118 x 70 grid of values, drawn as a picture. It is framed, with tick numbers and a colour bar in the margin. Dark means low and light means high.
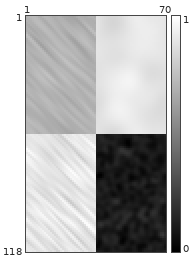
The table splits into 2 rows of 2 panels. Panel 1,1: high, slanting down to the right, faint in contrast. Panel 1,2: very high, smooth, faint in contrast. Panel 2,1: very high, slanting down to the right, faint in contrast. Panel 2,2: very low, blotchy, faint in contrast.
